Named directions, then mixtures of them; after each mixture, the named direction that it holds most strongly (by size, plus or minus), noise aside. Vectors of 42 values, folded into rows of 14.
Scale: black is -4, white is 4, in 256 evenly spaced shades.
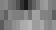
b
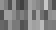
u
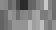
b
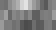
b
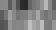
b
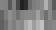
b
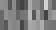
u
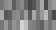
u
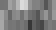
b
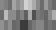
b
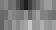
b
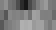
b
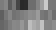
b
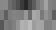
b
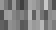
u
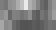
b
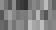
u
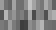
u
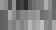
b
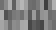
u
